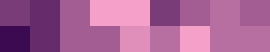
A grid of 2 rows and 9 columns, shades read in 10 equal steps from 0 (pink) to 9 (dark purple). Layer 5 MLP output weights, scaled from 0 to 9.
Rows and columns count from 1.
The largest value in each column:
9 7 4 4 1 6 4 3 4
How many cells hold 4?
5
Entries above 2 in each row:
7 7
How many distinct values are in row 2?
6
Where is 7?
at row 1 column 2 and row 2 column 2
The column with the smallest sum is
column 5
